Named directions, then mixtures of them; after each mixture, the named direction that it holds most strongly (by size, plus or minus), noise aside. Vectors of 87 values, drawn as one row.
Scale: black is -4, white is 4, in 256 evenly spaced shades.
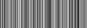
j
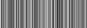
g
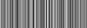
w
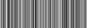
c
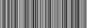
c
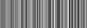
j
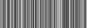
c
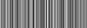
w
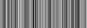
c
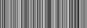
j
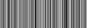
c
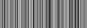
j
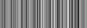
j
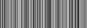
j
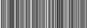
g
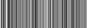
c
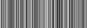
g
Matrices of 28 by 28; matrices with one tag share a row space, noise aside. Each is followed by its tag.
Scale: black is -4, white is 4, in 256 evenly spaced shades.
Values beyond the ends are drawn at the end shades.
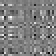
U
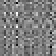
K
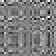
U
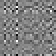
K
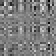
U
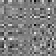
U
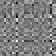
K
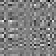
U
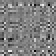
U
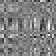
U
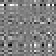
U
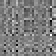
K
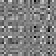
U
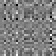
K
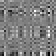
U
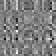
K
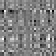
U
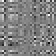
U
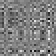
U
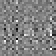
K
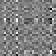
K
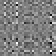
K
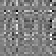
K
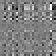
K
